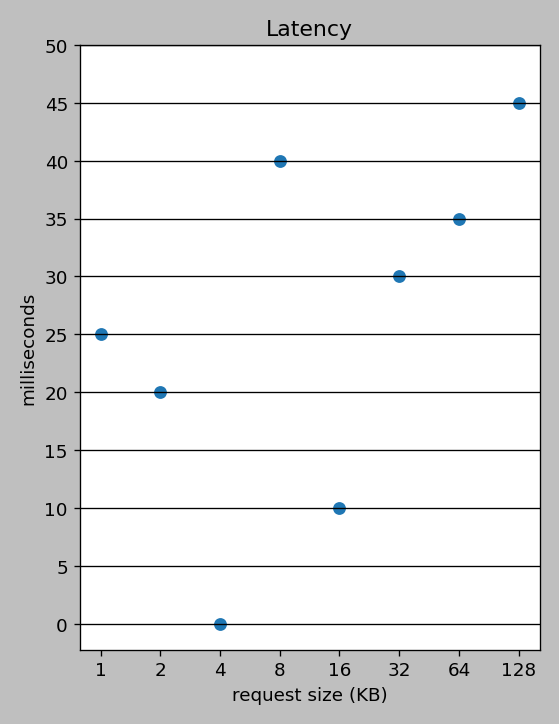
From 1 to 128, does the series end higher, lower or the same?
higher
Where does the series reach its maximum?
128
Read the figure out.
Title: Latency
x-axis: request size (KB), ticks 1 2 4 8 16 32 64 128
y-axis: milliseconds, ticks 0 5 10 15 20 25 30 35 40 45 50
Values:
25 20 0 40 10 30 35 45
